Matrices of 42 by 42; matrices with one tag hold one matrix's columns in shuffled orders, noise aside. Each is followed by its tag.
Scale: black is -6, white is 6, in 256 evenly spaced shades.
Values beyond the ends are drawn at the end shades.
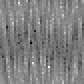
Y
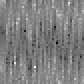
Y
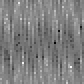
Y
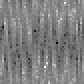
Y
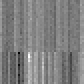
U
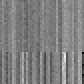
U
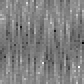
Y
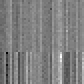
U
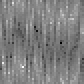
Y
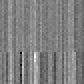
U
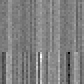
U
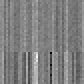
U
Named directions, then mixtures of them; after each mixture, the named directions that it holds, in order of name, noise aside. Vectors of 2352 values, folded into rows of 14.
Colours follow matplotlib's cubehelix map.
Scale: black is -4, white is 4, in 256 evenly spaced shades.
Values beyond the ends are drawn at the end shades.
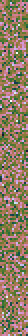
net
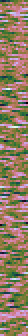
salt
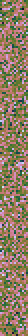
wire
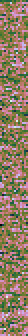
net, salt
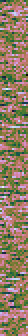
salt, wire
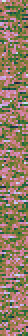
net, salt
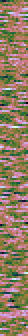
salt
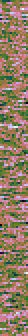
salt, wire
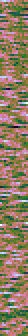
salt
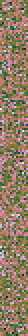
net, wire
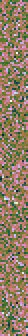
net, wire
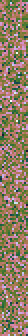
net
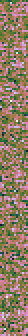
net, salt
